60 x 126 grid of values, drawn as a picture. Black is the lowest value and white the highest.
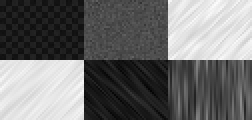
The table splits into 2 rows of 3 panels. Panel 1,1: very low, checkered, faint in contrast. Panel 1,2: low, fine-grained, faint in contrast. Panel 1,3: very high, slanting up to the right, faint in contrast. Panel 2,1: very high, slanting up to the right, faint in contrast. Panel 2,2: very low, slanting down to the right, faint in contrast. Panel 2,3: low, streaked downward.
